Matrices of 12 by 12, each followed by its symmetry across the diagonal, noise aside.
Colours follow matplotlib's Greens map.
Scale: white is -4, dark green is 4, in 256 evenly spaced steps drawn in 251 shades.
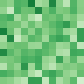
symmetric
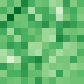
symmetric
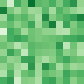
antisymmetric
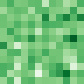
antisymmetric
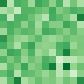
symmetric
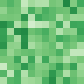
antisymmetric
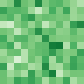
neither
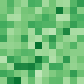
neither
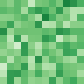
antisymmetric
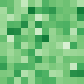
neither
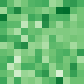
neither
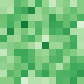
symmetric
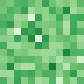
symmetric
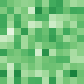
neither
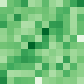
symmetric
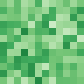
antisymmetric
